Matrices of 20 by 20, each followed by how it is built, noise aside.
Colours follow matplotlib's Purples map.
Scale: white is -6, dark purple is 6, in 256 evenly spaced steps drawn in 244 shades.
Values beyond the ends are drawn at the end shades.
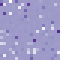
sparse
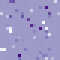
sparse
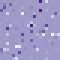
sparse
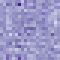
low rank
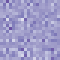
low rank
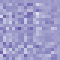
low rank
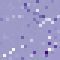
sparse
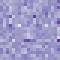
low rank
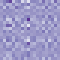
low rank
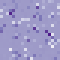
sparse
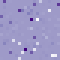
sparse
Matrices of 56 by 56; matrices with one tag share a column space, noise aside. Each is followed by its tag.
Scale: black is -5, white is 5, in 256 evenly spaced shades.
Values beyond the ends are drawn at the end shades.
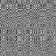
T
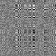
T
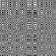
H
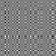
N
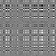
T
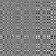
N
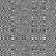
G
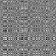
G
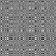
G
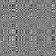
T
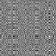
N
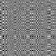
N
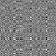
G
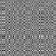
N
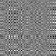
N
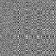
N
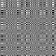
H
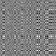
N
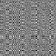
N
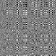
H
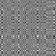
N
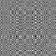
N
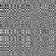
T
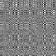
H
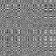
T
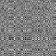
G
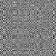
N
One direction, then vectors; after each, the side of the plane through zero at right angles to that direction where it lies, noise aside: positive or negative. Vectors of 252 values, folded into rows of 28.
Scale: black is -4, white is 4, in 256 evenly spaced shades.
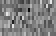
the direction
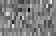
positive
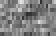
negative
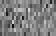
negative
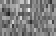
negative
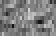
negative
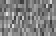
positive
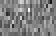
negative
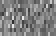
positive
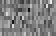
positive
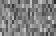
positive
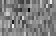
positive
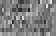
positive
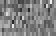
positive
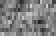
positive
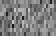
negative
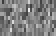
negative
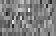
negative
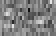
positive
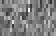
negative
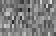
positive
